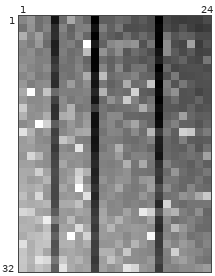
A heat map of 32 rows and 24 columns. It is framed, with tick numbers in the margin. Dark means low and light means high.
There is an overall slope up to the bottom left. The bottom left is the ninth with the highest average. On average the colour sits 50% of the way up the scale. The ninth with the lowest average is the top right. The values follow a bell shape. Columns 5, 10 and 18 differ from the columns beside them.
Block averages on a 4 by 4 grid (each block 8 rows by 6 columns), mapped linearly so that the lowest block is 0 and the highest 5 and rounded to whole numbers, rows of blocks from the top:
2100
3211
4322
5433
